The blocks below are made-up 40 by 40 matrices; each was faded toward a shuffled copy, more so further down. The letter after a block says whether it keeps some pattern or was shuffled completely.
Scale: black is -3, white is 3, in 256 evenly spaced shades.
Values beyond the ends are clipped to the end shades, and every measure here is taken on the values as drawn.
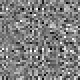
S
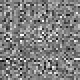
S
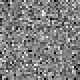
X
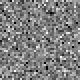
X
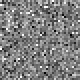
X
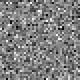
X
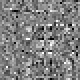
S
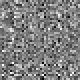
S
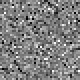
X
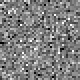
X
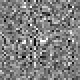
S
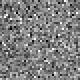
X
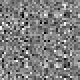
S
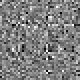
S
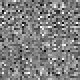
S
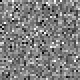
X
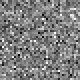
X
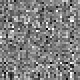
S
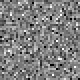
X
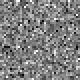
X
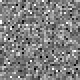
X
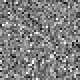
X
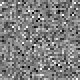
X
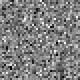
X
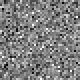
X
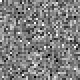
X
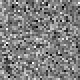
X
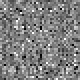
S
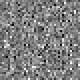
S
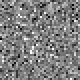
X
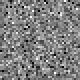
X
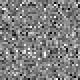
S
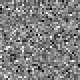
X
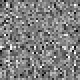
S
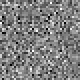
S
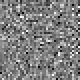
S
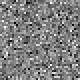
X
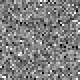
X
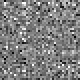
S
